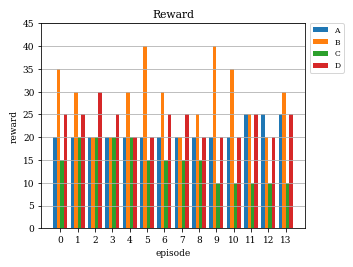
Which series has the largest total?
B
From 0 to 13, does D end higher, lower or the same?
the same
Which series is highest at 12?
A
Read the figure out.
Title: Reward
x-axis: episode, ticks 0 1 2 3 4 5 6 7 8 9 10 11 12 13
y-axis: reward, ticks 0 5 10 15 20 25 30 35 40 45
Legend: A, B, C, D
Values:
A: 20 20 20 20 20 20 20 20 20 20 20 25 25 25
B: 35 30 20 20 30 40 30 20 25 40 35 25 20 30
C: 15 20 20 20 20 15 15 15 15 10 10 10 10 10
D: 25 25 30 25 20 20 25 25 20 20 20 25 20 25
